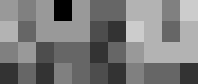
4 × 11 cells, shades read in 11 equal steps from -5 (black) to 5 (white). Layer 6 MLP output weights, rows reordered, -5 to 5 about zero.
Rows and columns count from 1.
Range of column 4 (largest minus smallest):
6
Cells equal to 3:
2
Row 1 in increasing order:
-5 -1 -1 0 0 1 1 1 2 2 3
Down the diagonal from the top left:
1 -1 -2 0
